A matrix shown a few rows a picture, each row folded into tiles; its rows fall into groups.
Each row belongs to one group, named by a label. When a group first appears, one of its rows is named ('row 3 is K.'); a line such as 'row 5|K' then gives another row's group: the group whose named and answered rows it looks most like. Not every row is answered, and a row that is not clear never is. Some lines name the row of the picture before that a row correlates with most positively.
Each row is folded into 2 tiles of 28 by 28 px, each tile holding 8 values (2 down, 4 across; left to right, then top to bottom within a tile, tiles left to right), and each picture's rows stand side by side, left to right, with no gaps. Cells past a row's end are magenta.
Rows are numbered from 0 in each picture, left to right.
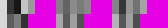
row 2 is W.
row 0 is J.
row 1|W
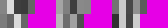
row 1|J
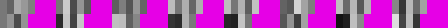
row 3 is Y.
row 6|Y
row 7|W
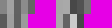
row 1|J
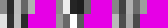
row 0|W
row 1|J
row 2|W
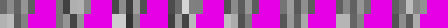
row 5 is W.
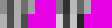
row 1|W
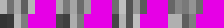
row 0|Y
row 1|Y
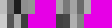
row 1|Y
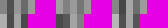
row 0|W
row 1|Y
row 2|W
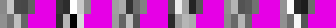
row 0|J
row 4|J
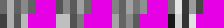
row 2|W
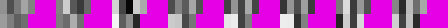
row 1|J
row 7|W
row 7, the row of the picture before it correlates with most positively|2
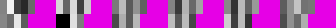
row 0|J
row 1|Y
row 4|W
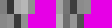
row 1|J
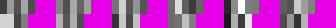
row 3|J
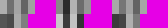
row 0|Y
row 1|W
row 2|Y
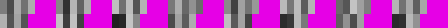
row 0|W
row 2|Y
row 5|Y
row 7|Y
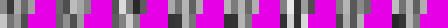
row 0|W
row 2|J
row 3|Y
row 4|Y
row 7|Y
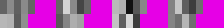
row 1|J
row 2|J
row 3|J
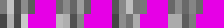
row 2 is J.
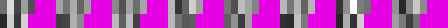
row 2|W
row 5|Y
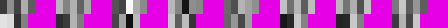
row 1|Y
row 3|J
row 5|Y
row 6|Y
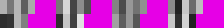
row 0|Y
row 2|W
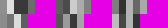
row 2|W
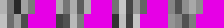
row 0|J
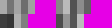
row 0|Y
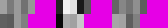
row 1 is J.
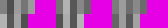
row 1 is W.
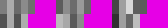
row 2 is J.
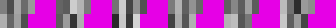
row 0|W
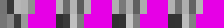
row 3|Y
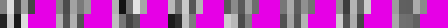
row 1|W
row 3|Y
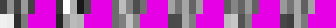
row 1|J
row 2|J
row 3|Y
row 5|Y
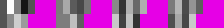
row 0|J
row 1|J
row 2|W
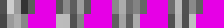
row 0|J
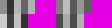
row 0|W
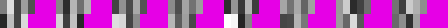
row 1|W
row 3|W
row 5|Y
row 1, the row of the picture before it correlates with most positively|0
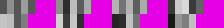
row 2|Y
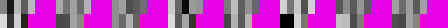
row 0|W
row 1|Y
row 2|J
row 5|Y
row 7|Y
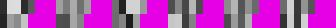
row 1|Y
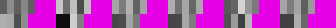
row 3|Y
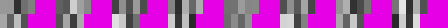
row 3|W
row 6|J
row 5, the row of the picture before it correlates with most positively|0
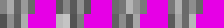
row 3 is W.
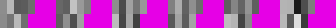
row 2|W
